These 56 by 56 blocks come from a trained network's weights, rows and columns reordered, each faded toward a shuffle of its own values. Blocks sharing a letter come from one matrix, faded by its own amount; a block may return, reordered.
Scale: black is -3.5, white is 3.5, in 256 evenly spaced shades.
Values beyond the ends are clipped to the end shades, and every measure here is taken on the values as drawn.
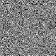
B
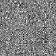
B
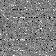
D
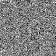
D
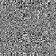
B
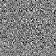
B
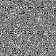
D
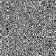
B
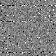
D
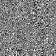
B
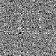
B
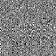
B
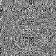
B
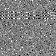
D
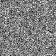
D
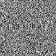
B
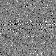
D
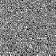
B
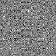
B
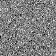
D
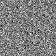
D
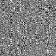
B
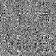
B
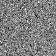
D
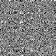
B
